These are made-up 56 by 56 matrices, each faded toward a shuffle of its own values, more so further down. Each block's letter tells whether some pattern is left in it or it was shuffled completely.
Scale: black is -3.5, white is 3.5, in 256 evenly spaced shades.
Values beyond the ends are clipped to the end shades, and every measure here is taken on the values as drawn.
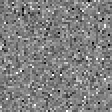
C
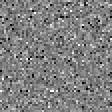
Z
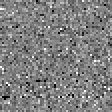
Z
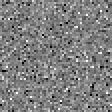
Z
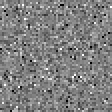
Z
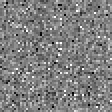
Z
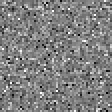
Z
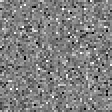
C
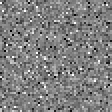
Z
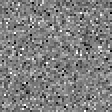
C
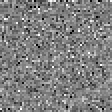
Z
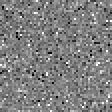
C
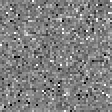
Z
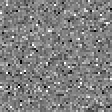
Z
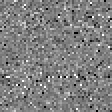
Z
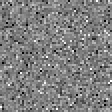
C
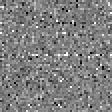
Z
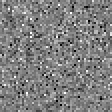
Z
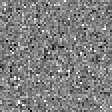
C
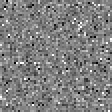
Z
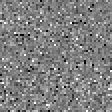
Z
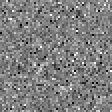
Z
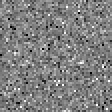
C
